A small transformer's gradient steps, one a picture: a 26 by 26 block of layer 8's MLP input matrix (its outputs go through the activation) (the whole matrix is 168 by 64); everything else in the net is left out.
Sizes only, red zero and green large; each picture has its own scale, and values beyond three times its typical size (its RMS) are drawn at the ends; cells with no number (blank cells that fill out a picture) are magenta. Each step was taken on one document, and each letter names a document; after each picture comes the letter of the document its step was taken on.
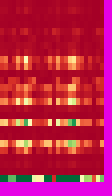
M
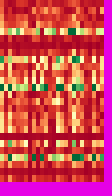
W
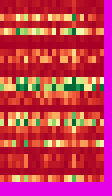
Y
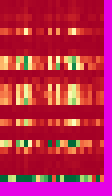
M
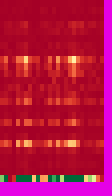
M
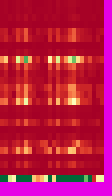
M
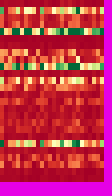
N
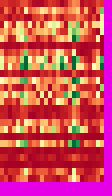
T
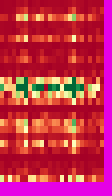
Y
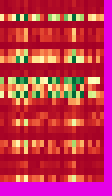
Y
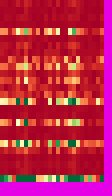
M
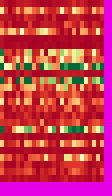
N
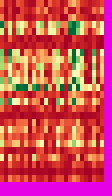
W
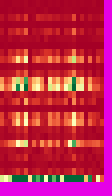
Y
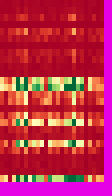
Y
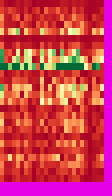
N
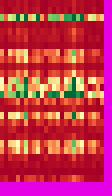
Y
